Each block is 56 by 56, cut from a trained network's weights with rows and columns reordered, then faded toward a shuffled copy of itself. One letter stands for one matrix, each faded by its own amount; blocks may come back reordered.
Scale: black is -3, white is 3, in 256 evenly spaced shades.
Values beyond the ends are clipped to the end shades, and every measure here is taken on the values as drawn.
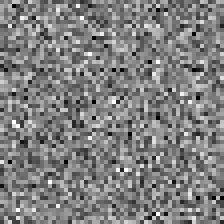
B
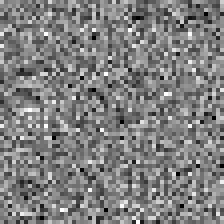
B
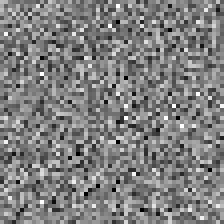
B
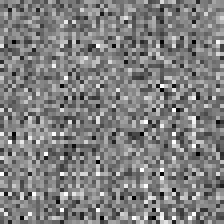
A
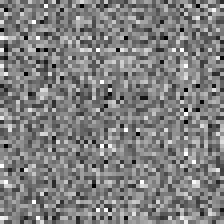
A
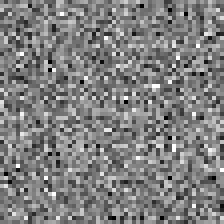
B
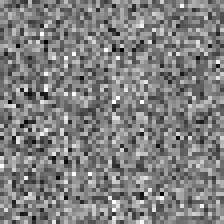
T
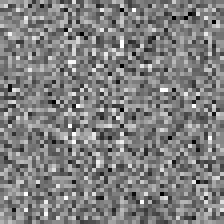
T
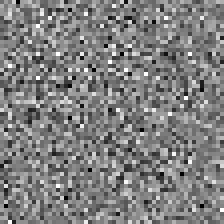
T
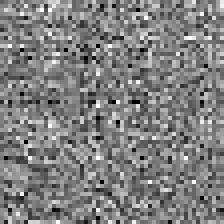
A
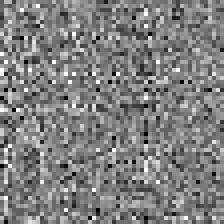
A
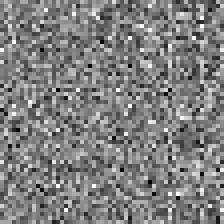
T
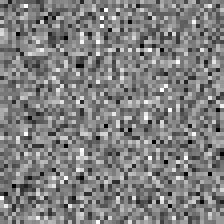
T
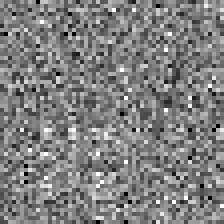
B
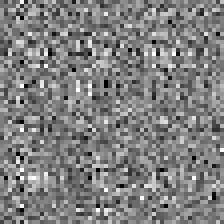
A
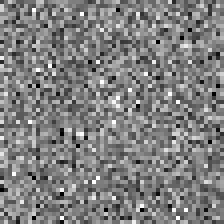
B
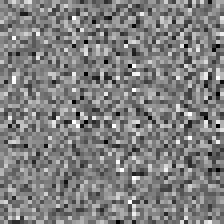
A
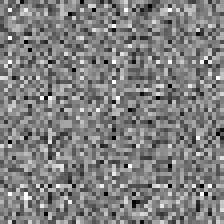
A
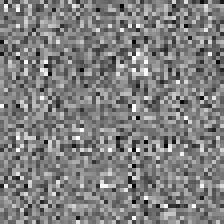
A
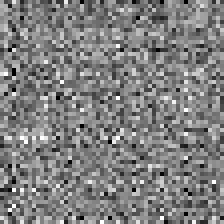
A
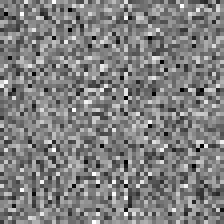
T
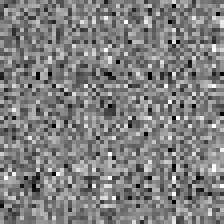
A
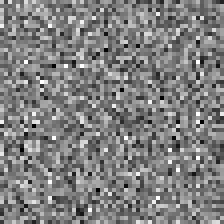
T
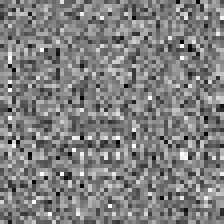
A
